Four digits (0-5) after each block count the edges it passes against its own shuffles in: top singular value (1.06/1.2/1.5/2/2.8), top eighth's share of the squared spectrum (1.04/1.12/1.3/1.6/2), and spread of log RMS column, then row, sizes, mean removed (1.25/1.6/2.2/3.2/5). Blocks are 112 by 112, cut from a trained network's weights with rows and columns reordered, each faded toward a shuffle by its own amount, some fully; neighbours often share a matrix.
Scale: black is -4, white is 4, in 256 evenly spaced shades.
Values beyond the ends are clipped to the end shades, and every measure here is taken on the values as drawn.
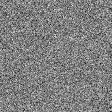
2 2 0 0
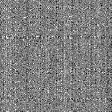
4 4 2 3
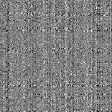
4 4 2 4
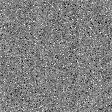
0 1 0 0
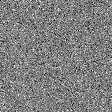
0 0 0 0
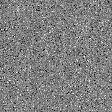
1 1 0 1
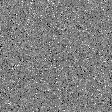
0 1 0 0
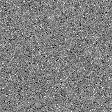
0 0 0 0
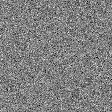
0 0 0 0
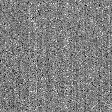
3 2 0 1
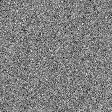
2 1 0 0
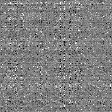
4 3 3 1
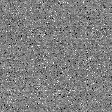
2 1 1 0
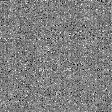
2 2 0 2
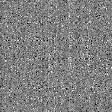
2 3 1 2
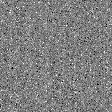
1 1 0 0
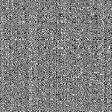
3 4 1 3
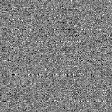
3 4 2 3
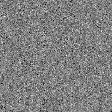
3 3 1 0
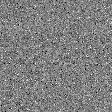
2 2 0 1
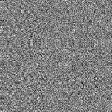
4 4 2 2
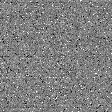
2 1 1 0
